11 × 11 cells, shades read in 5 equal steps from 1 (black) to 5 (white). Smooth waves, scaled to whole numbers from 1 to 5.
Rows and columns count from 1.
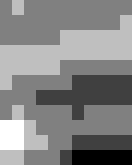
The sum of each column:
41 42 37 35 34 33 29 30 30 30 31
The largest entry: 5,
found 4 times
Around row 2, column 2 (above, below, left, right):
4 3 3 3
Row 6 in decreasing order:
4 3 3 3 3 3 2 2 2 2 2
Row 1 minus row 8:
0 0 0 0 0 0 1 0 0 0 0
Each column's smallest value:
3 3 3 2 2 2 1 1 1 1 1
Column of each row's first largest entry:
2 11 6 1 1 1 1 2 1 1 1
